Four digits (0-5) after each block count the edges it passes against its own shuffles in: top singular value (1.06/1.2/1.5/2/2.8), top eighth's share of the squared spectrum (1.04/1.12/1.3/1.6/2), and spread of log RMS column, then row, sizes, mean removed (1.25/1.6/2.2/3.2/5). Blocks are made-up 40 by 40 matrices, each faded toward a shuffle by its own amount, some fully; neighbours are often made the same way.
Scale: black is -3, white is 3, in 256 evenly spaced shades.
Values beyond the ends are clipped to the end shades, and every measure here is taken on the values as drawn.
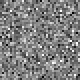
1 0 0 0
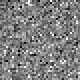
0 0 0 0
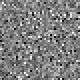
2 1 0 0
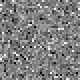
0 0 0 0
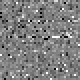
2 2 0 0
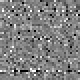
2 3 0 2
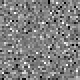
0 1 0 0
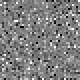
0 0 0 0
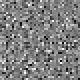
3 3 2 2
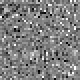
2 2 0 1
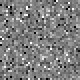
2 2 0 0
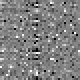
3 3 2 1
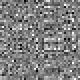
4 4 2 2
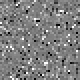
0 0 0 0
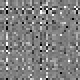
4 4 2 3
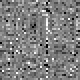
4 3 2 1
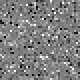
1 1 0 0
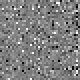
3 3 1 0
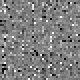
1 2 1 1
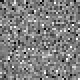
1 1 0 0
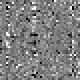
3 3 2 1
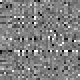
4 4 1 2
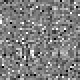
3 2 0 1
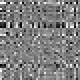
4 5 3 3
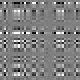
5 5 4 4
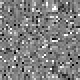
3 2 0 1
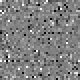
2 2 0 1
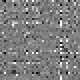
4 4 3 2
